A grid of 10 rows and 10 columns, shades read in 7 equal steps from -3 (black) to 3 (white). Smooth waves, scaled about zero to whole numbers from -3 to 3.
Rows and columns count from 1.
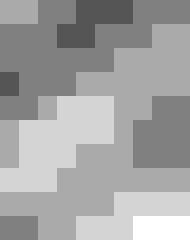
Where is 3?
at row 10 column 8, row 10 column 9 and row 10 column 10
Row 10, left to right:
0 0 1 1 2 2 2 3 3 3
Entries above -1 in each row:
7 8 10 9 10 10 10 10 10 10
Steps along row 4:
up same same up same same same same same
